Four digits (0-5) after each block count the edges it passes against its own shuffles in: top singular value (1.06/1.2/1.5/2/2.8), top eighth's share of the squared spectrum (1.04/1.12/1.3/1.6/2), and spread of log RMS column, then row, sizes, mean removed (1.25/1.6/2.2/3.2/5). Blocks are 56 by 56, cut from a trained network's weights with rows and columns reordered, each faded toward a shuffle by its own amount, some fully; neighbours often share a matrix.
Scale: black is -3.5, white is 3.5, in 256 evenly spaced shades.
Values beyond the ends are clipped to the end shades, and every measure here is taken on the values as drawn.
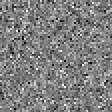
0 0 0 0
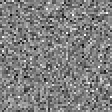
1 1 0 0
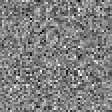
3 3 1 1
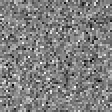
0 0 0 0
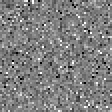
0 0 0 0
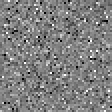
1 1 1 0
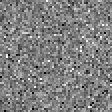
0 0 0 0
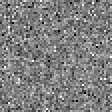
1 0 0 0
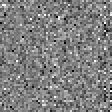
2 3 2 1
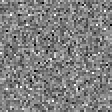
0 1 0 0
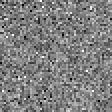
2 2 0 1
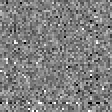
2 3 1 1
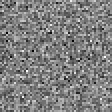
2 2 0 0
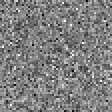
0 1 0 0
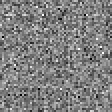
1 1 0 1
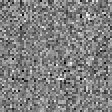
2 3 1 1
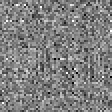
3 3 0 2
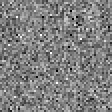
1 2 0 0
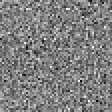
2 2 0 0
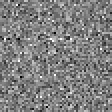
1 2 0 1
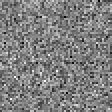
1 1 0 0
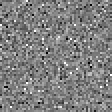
2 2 1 0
